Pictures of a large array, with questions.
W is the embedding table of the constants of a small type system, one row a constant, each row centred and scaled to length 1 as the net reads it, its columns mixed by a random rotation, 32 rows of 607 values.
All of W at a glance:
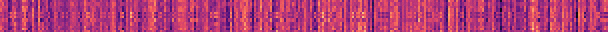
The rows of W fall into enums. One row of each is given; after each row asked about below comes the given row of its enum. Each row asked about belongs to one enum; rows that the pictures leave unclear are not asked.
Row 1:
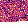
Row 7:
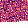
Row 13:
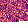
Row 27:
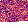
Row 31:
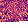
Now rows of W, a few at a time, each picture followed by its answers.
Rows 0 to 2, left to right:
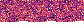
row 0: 27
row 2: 7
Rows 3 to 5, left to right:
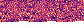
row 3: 31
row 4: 31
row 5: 7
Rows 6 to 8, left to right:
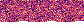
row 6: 27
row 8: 27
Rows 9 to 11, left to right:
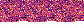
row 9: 1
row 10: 1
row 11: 27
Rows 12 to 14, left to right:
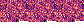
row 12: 13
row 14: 13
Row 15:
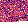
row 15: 1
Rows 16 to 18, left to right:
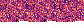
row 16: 13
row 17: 13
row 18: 7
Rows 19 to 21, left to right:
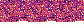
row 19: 1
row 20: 1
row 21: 7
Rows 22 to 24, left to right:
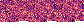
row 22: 27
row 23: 13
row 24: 13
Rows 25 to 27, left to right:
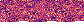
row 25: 27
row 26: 31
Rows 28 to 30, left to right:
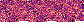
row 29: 27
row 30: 13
